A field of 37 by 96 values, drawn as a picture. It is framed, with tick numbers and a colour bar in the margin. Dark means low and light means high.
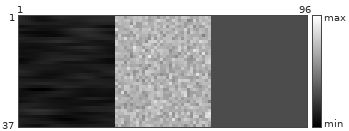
The table splits into one row of 3 panels. Panel 1,1: very low, streaked across, faint in contrast. Panel 1,2: high, fine-grained. Panel 1,3: low, flat.
